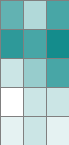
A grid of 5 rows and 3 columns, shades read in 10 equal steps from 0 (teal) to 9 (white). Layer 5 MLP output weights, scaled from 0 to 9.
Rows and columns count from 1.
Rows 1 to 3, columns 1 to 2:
3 6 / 1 2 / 7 5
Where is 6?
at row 1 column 2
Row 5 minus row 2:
7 5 8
